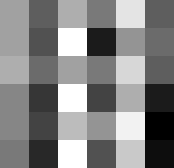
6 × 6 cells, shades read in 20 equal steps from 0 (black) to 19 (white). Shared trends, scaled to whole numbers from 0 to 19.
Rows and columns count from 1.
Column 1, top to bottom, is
12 12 13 10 10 9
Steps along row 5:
down up down up down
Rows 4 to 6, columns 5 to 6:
13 2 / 18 0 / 15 1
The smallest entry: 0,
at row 5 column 6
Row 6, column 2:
3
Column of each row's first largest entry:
5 3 5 3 5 3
